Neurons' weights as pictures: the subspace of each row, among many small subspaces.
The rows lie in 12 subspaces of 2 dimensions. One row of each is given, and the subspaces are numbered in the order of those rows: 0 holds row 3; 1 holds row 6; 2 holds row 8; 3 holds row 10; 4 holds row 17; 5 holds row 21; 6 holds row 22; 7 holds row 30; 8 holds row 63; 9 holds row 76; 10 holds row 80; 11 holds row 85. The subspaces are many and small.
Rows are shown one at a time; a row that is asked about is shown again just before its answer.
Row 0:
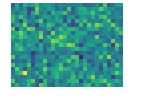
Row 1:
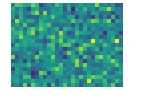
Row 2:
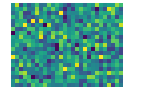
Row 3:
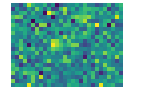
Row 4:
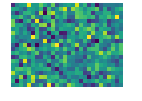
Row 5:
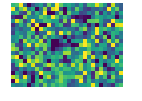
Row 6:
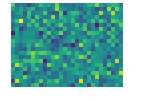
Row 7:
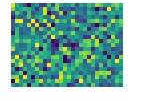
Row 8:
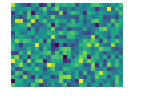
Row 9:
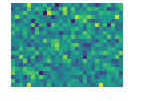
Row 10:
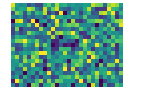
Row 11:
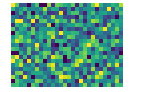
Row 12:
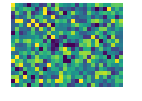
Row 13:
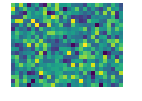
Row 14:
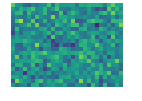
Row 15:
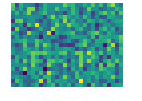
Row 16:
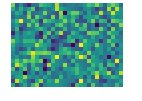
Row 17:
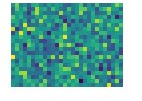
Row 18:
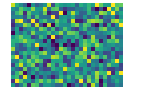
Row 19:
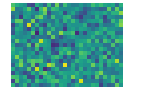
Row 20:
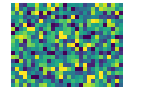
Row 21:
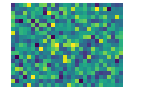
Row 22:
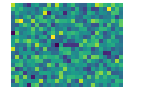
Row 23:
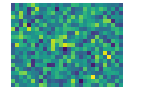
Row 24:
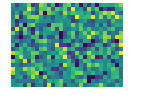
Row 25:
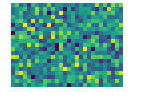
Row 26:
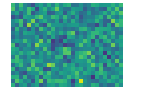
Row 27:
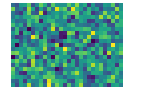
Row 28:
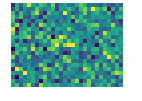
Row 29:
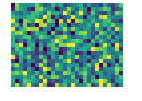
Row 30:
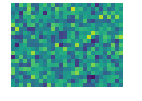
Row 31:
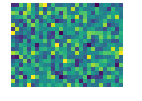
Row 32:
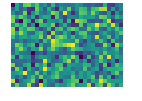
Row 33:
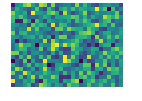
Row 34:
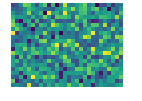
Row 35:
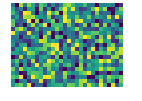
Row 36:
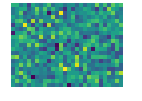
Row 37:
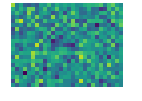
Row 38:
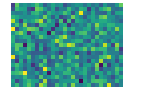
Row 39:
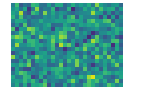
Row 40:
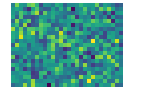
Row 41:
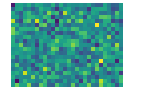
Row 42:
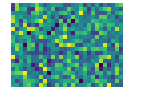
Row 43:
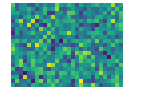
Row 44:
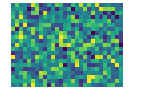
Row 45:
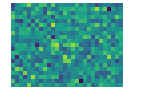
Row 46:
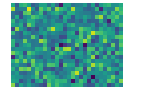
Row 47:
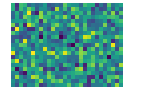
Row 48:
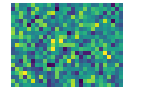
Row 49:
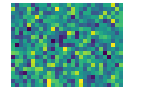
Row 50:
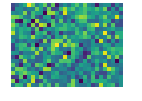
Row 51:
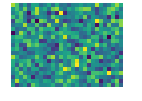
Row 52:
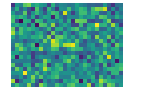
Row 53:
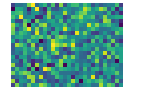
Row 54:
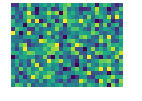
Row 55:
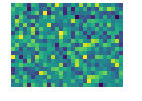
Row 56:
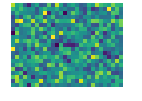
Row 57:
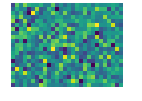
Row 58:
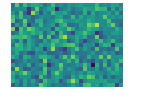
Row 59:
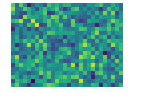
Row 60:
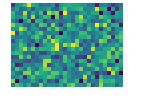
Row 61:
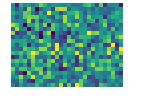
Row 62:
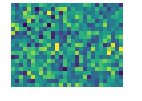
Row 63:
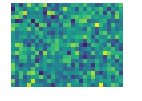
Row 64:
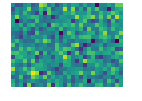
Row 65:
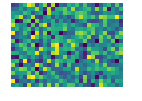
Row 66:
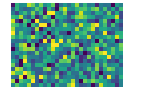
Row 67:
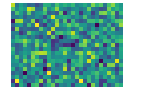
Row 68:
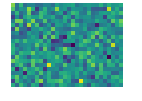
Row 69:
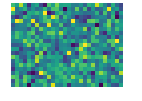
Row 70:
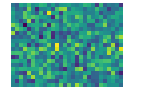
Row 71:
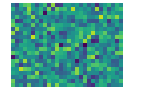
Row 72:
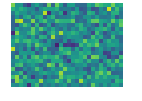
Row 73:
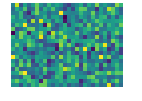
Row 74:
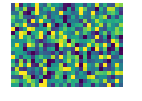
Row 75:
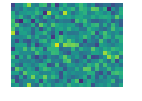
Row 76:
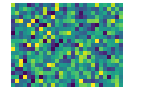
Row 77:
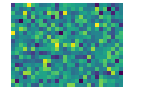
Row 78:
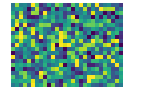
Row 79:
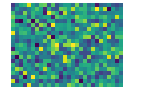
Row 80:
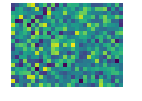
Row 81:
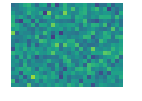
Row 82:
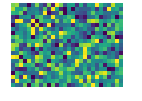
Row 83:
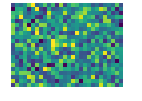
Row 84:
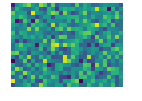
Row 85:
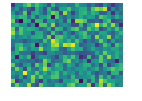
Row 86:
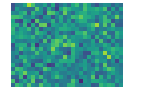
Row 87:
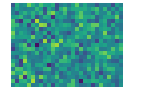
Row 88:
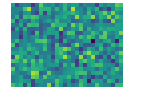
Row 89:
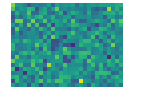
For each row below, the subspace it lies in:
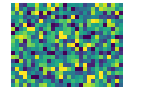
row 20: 6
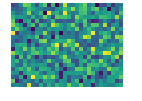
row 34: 6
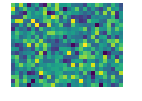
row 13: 8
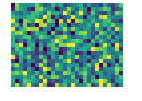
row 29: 4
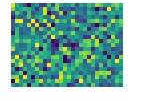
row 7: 5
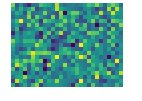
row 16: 1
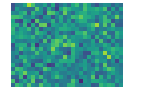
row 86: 7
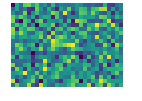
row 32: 11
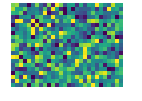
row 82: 7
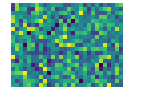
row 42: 4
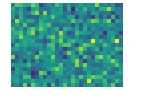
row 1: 8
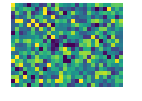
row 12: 5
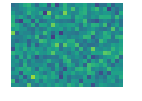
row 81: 6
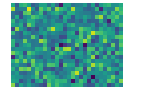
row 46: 10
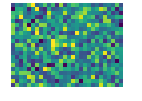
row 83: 10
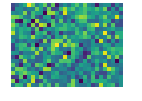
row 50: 7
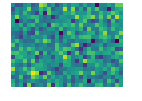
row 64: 8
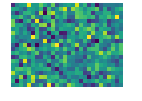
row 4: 9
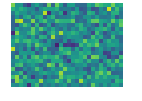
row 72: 6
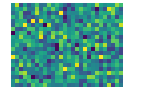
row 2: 3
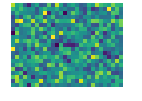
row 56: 6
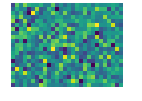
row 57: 2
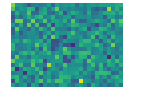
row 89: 5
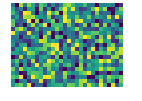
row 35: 3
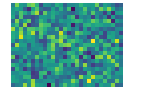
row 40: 8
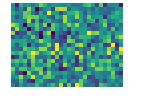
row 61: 1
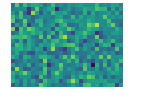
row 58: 2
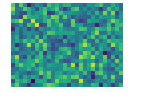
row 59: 8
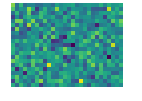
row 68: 5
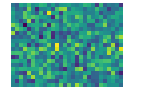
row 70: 1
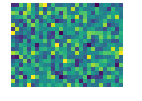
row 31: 2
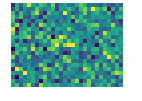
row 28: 6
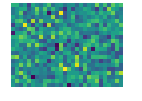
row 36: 11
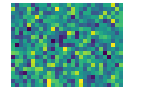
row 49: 9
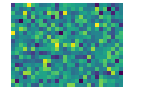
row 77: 1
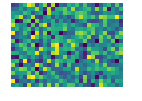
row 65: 10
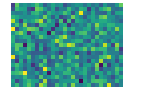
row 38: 4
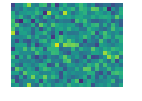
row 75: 6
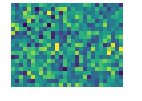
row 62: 1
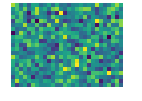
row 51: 4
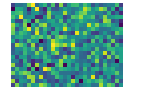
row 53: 10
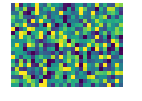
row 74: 3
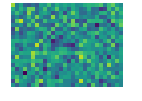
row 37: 11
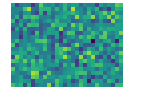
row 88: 8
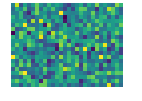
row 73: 3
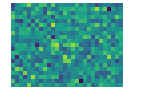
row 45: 5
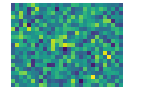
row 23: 7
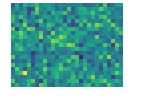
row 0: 11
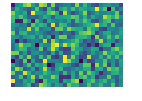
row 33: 2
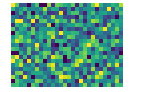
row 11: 2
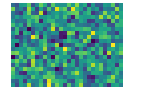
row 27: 9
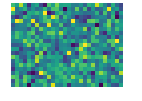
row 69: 8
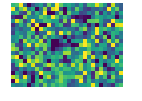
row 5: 0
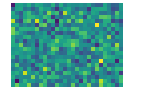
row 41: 4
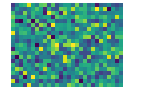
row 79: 5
